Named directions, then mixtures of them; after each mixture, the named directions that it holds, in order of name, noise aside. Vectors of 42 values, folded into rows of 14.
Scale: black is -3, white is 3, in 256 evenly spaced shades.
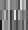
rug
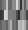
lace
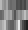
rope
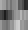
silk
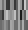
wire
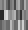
lace, wire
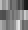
rope, silk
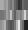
rope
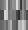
lace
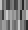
rope, wire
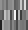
rug, wire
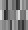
lace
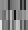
rope, rug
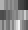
rope, silk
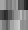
silk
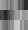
silk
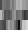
rope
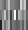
rug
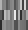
rug, wire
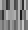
wire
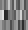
lace, wire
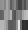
rope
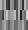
wire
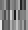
rug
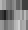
silk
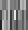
rug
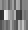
lace, wire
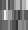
lace, silk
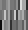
rug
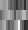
rope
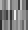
rug, silk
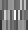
rug, wire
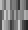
rope, rug
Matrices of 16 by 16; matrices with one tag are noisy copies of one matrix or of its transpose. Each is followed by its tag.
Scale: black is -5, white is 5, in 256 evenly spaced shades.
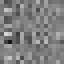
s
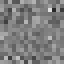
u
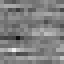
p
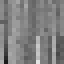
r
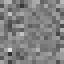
u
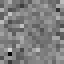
u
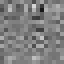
s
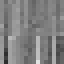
r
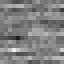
p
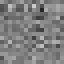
s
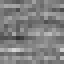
p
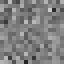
u
